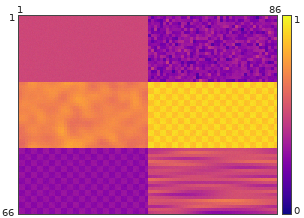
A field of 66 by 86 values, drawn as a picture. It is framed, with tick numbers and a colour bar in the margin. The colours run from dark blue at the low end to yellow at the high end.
It is made of 3 by 2 panels. Panel 1,1: middling, flat. Panel 1,2: low, fine-grained. Panel 2,1: high, blotchy, faint in contrast. Panel 2,2: very high, checkered, faint in contrast. Panel 3,1: low, checkered, faint in contrast. Panel 3,2: middling, streaked across.
